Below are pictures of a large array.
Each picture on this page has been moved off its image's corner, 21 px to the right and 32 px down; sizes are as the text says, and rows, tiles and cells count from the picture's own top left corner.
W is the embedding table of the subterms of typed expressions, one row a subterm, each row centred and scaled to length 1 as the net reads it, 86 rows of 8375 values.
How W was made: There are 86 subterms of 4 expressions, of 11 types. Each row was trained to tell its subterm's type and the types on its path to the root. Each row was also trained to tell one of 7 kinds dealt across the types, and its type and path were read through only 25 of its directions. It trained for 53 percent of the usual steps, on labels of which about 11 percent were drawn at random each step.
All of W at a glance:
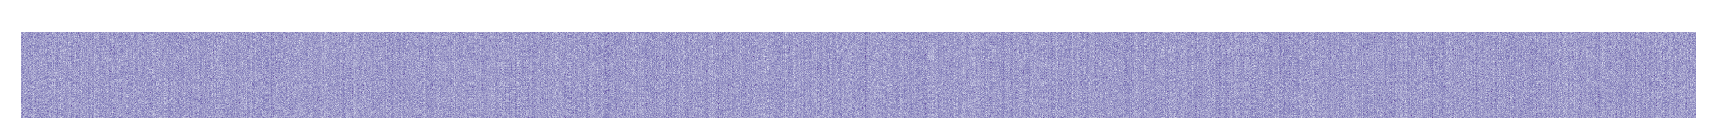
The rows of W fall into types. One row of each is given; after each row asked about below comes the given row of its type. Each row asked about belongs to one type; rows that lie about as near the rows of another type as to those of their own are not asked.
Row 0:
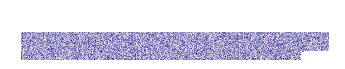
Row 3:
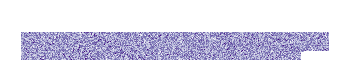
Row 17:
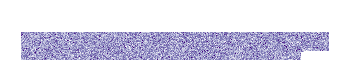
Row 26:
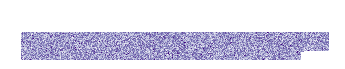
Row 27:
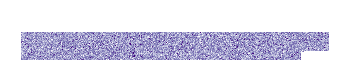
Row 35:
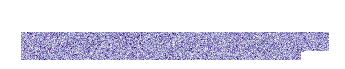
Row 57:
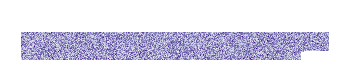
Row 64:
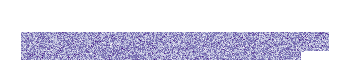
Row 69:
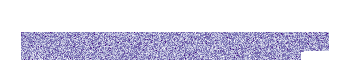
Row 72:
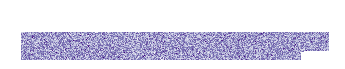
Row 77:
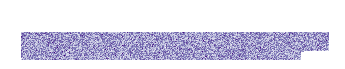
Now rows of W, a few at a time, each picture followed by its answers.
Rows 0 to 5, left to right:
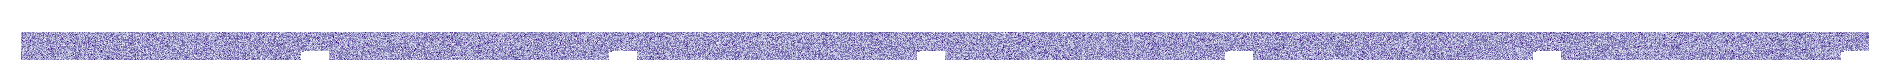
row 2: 35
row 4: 35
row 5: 69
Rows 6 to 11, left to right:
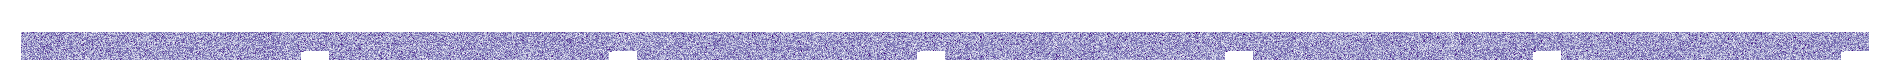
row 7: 35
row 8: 72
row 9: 35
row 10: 69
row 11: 64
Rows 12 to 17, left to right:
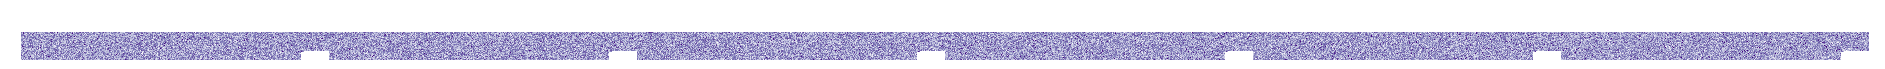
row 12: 69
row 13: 0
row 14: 0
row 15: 3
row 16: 35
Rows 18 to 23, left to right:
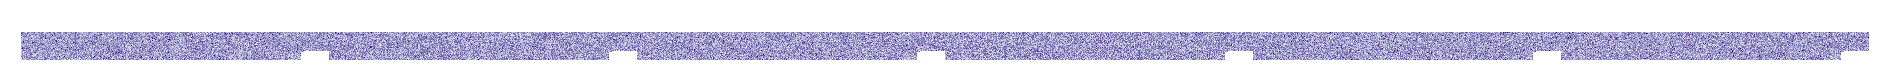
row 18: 17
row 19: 0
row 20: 26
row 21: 64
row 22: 72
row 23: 27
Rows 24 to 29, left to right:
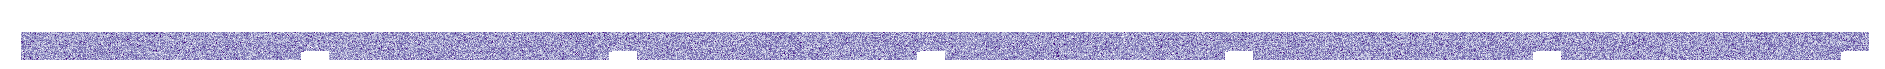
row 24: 0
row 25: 26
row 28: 77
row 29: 3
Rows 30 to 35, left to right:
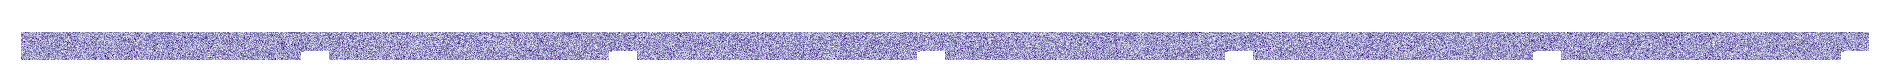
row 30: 69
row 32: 77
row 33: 69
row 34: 69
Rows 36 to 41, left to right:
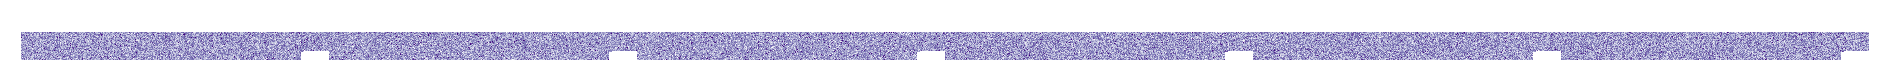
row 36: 69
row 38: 57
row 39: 0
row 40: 35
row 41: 35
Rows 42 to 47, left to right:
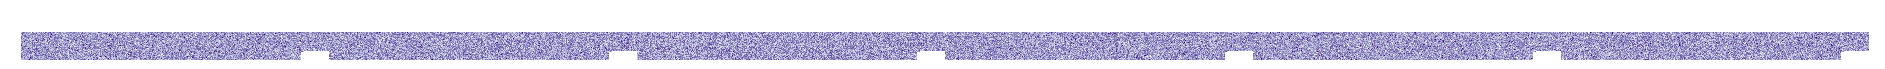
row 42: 17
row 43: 72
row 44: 64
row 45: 69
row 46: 72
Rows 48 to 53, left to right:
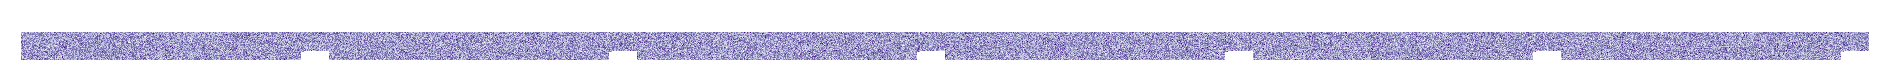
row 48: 0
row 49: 27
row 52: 77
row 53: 26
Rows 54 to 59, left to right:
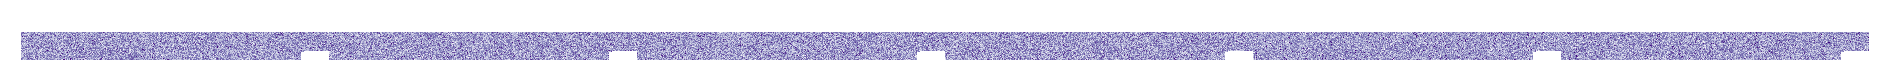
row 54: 64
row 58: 72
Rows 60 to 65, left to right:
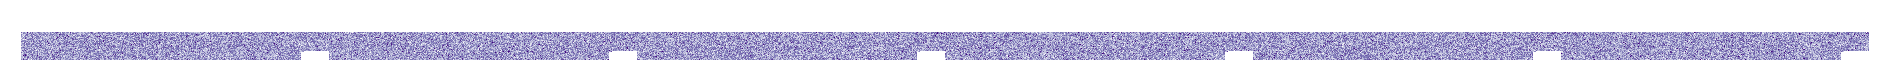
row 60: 3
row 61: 77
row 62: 64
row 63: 77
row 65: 3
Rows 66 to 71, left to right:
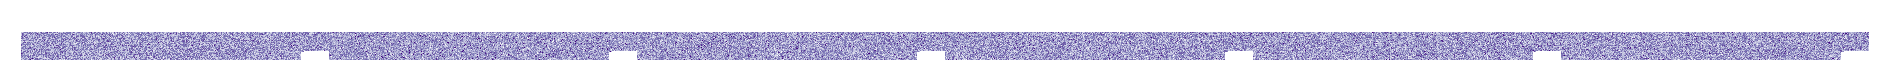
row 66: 77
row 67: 57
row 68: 17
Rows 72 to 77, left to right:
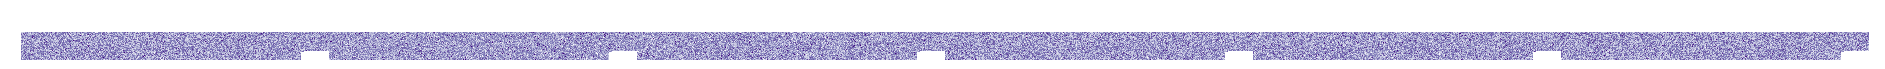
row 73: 17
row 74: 0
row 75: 72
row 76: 72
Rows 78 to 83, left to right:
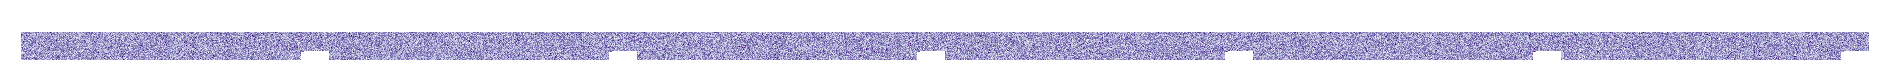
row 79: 35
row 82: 27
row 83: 3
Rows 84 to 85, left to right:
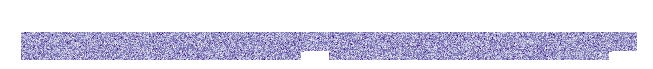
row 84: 72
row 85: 0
